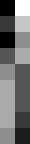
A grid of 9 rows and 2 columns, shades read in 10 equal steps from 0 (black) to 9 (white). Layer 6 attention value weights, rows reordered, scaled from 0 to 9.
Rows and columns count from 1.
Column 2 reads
9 7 5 6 3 3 3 2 1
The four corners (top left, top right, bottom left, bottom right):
0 9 5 1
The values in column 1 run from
0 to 6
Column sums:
33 39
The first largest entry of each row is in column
2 2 2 2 1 1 1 1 1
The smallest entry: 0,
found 2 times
